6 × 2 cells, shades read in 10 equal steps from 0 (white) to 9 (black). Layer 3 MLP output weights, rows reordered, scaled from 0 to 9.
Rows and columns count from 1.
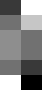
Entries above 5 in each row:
1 0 0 0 1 1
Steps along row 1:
down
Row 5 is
5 7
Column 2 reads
0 2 5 5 7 9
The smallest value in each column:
0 0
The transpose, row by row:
7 5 4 4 5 0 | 0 2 5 5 7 9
